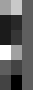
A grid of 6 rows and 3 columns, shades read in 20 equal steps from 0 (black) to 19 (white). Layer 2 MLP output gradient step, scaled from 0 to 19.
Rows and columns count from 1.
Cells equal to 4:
1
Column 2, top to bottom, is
15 3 4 12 5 0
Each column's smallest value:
2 0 7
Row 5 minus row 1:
-5 -10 0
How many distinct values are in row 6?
3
